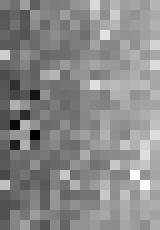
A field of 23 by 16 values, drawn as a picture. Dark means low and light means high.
Slope: up to the right. Roughest part: middle left. Odd rows or columns: none. Odd patch: rougher, in the middle left. Stripes: none. Ninth with the lowest average: middle left.
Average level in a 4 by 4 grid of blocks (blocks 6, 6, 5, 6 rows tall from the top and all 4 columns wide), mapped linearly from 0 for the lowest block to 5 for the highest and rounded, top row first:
1244
0245
1235
1235
